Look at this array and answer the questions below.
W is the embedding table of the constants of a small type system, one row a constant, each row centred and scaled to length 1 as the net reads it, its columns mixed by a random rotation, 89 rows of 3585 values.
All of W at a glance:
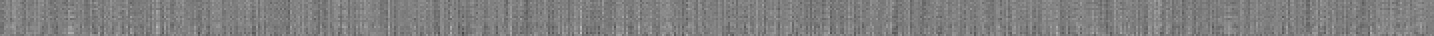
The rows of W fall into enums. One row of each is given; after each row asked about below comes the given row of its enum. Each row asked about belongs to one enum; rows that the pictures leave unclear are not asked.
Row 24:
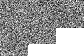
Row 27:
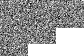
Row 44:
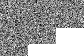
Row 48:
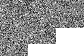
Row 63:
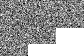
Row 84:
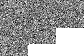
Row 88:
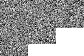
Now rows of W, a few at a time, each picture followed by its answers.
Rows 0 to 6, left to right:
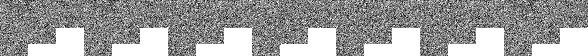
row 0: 48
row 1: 48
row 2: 27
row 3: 84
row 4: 27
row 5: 27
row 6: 48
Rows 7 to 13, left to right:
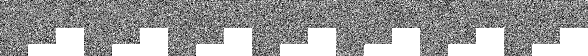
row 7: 88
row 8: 88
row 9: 63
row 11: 24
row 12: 48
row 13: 27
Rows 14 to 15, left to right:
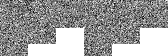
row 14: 48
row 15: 27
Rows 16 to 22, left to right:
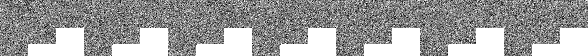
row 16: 48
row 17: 44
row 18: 24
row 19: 84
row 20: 27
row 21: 88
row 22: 27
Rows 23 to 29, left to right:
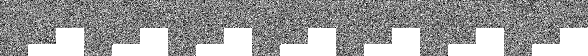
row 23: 88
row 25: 44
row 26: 84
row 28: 63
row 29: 48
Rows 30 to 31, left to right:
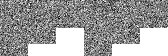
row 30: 27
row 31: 48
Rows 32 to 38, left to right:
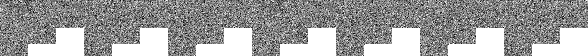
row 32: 48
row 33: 27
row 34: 44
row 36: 44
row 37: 84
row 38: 27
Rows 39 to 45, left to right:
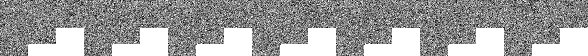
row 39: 88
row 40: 27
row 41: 84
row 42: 24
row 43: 84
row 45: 48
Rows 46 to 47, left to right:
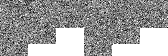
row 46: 48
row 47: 84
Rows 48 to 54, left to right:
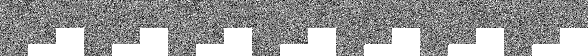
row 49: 27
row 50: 48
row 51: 88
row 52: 84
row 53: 24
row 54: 44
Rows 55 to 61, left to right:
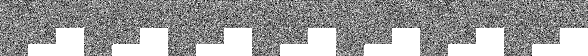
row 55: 48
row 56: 84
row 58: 63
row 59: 24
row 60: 48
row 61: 63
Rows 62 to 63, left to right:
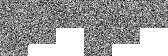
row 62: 24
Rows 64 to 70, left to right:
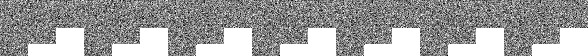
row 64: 27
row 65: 27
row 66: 44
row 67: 63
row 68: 44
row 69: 63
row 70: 44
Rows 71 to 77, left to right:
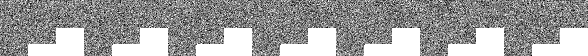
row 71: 27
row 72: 44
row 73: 84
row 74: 24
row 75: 24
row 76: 48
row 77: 63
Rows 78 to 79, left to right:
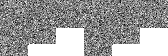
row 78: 84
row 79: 44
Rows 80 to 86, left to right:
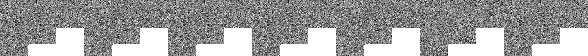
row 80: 44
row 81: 84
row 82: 44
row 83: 44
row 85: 88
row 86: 44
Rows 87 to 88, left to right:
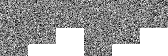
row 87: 44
